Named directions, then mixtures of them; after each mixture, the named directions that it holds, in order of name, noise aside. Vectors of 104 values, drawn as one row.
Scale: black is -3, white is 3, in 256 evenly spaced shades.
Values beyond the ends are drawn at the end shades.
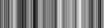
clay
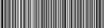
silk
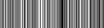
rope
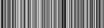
rope, silk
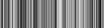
clay, silk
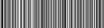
silk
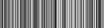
clay, silk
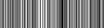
rope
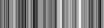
clay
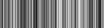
clay, silk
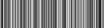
clay, silk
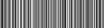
silk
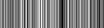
rope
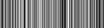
rope, silk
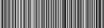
silk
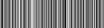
silk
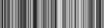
clay, silk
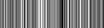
rope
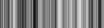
clay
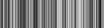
clay, silk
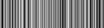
rope, silk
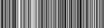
clay, silk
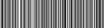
silk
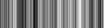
clay
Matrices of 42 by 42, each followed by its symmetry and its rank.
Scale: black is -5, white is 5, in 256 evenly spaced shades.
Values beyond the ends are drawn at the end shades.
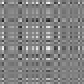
symmetric, rank one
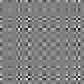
symmetric, rank one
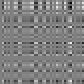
neither, rank one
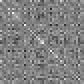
symmetric, rank five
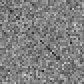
symmetric, full rank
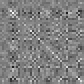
symmetric, rank five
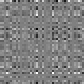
neither, rank two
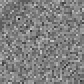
symmetric, full rank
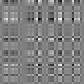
neither, rank one
